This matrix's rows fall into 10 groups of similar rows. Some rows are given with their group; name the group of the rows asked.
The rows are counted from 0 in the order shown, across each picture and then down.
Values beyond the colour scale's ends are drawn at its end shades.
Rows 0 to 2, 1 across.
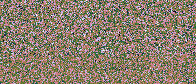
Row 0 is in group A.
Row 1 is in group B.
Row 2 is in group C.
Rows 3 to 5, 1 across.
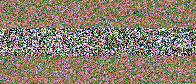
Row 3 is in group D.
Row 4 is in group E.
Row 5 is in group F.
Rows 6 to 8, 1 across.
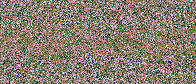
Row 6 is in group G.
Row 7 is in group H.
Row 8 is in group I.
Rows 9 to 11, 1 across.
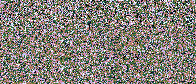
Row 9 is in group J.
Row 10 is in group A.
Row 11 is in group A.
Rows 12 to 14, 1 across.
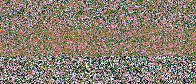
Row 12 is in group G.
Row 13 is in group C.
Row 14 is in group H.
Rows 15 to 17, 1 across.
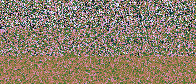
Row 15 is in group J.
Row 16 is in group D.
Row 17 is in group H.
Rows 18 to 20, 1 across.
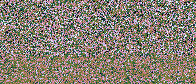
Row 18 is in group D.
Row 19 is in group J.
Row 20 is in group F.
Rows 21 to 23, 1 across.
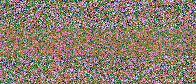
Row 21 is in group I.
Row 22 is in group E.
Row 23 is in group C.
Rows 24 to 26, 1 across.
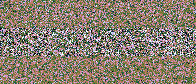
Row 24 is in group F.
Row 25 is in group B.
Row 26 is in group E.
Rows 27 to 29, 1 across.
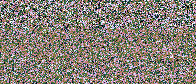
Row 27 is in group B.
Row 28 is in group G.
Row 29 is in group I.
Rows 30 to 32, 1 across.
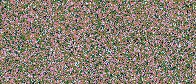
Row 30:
B
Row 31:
D
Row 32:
J
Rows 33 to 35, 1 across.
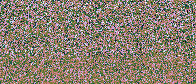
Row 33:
B
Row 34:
J
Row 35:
C
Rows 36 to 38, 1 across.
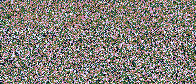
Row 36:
F
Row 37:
G
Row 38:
F
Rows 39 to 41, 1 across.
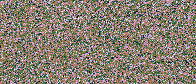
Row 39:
D
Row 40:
H
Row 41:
I
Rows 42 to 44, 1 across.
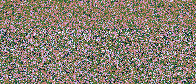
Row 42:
I
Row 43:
B
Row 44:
E
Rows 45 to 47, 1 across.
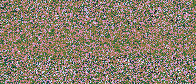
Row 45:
F
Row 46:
H
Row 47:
F
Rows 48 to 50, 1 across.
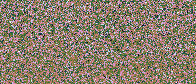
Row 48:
B
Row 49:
H
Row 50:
G
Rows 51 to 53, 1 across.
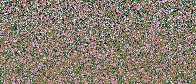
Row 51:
E
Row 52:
H
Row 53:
G
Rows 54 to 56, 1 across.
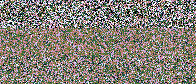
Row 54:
D
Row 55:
C
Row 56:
E
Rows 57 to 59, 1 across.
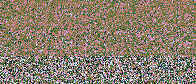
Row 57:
F
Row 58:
F
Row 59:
J
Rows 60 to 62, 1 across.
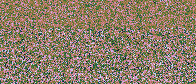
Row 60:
J
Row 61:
H
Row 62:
C
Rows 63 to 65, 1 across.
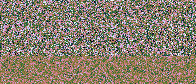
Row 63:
G
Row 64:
G
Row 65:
D
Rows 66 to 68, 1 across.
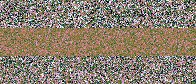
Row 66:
D
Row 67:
F
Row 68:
C
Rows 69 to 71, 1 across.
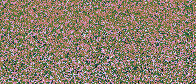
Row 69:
B
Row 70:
B
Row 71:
D
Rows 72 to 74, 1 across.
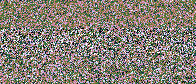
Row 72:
I
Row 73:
A
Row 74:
E
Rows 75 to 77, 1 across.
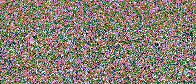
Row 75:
J
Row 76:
B
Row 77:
F
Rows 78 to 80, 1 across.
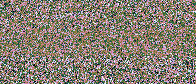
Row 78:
F
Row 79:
G
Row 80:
B
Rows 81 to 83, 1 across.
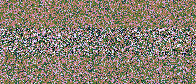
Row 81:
H
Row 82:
E
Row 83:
E
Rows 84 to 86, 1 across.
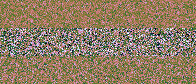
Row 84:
B
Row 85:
I
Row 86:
E
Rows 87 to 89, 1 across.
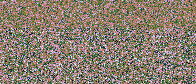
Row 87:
A
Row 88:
C
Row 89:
E
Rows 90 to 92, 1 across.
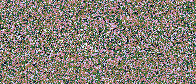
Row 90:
G
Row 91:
A
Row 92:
B
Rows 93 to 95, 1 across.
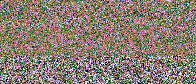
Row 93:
D
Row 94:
J
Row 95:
H
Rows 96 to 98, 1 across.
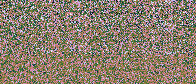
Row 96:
C
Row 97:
C
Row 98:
B
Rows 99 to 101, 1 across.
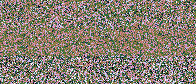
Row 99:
D
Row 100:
H
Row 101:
C
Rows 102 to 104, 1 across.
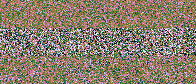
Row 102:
G
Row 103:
C
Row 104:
H
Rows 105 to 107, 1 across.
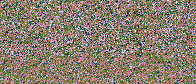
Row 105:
D
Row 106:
J
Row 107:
I
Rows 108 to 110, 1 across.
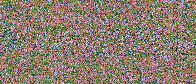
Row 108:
C
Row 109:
F
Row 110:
J
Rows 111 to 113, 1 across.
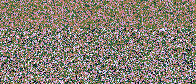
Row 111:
J
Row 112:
E
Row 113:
B
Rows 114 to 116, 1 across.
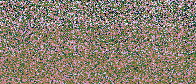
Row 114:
C
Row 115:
C
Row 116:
D
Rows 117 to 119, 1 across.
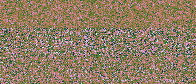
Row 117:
E
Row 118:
F
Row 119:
C
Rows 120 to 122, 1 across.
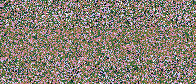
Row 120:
F
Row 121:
B
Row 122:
D
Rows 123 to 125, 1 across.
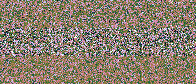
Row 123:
G
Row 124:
J
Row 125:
J
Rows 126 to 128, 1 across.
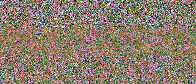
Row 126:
A
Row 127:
H
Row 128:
J
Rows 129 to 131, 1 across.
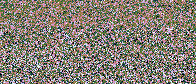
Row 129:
I
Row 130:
D
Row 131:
G
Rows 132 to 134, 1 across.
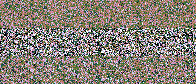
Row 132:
J
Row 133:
B
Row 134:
B
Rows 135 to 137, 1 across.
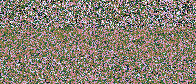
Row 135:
B
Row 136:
I
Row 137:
A
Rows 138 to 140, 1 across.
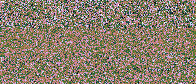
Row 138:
J
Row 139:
F
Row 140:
D
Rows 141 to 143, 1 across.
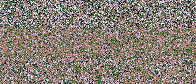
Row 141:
E
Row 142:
E
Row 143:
B
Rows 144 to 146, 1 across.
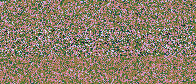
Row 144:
A
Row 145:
H
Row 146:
C
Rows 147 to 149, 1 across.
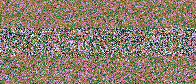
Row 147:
G
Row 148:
C
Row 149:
F
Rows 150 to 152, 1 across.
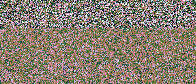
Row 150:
F
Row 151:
A
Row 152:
J
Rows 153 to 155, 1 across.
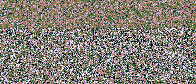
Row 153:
E
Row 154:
C
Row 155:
A
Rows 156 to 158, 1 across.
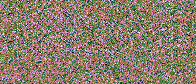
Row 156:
E
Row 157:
E
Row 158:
H
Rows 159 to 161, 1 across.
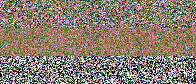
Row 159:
E
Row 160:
J
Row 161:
G
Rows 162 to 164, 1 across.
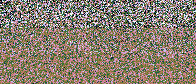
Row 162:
F
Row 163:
C
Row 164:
I
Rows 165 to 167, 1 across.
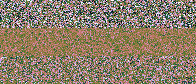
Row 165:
G
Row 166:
H
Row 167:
E
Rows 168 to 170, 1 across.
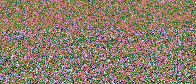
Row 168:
E
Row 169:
G
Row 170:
F
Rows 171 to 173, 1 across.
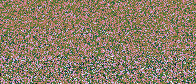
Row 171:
F
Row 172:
B
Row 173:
G
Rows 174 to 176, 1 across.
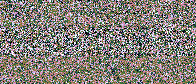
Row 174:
C
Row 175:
J
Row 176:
H
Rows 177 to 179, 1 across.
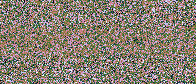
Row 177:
C
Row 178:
D
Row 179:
F
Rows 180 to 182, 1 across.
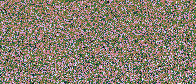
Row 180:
D
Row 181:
G
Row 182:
J
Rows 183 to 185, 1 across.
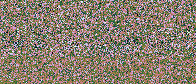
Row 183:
A
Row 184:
D
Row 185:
E
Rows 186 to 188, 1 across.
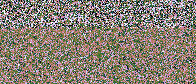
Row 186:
C
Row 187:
B
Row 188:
A
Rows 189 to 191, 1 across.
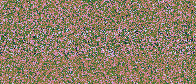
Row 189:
E
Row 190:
B
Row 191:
G
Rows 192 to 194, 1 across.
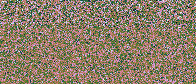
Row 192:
E
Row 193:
H
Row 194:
C
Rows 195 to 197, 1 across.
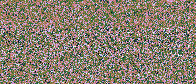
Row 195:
D
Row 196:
D
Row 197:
A
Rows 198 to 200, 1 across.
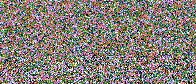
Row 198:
H
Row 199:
E
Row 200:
J
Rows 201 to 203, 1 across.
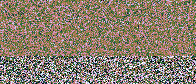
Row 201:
D
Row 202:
A
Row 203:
I
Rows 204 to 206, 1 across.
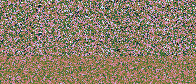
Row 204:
H
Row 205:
H
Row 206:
G
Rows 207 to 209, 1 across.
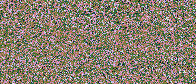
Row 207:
H
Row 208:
I
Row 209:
G
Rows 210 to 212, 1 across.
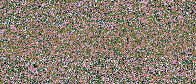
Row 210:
I
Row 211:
A
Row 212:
B
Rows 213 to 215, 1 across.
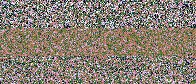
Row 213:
B
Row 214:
A
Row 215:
C
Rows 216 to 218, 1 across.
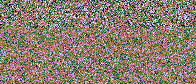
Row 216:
F
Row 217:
D
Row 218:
H
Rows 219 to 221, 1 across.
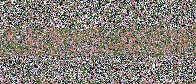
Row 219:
A
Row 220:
A
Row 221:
C
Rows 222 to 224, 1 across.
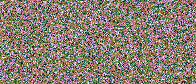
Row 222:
A
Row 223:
J
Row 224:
E
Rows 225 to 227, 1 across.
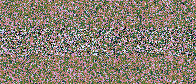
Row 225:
J
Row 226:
A
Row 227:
C
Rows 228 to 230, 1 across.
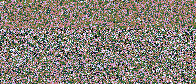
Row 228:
A
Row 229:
B
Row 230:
G
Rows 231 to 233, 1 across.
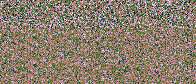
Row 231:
D
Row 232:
B
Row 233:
B
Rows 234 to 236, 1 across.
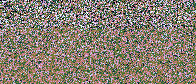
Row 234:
F
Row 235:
A
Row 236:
H
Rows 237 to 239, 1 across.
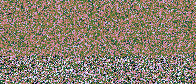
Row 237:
E
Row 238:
D
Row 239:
F
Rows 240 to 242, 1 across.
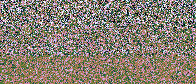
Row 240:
A
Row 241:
J
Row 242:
F
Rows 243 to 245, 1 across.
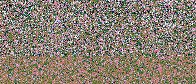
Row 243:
C
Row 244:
J
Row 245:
E
